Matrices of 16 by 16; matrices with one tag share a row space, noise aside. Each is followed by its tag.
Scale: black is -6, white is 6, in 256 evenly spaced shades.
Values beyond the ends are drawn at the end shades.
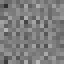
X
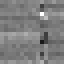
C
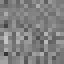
X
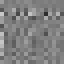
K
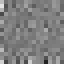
K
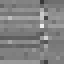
C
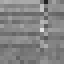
C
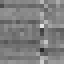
C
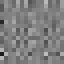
K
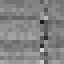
C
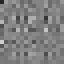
K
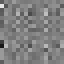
K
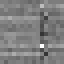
C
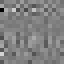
K
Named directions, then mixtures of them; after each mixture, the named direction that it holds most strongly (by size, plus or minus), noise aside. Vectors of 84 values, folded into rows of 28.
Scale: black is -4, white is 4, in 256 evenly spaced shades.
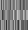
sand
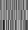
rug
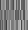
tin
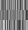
rug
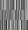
tin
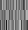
tin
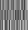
tin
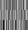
rug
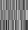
rug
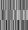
sand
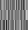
rug
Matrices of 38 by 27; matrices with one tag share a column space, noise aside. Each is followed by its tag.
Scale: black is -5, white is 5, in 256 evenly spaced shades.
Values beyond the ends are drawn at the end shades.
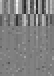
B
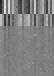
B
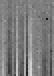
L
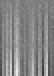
L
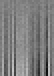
L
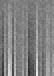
L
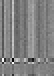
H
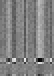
H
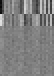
B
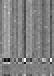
H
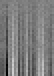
L
